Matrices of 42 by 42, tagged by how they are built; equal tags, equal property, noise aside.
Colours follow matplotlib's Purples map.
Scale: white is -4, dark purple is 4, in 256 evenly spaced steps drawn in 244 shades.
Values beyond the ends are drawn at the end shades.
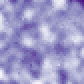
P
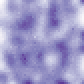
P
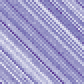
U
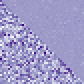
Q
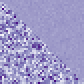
Q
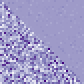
Q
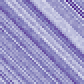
U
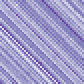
U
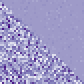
Q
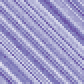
U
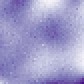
P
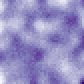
P
